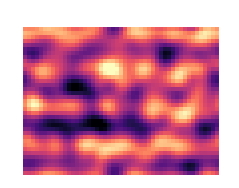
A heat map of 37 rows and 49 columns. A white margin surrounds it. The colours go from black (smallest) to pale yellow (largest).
Horizontal stripes repeat 4 times down the table. The histogram is bell-shaped. The top middle is the ninth with the highest average. No lone cell stands out from its neighbours.
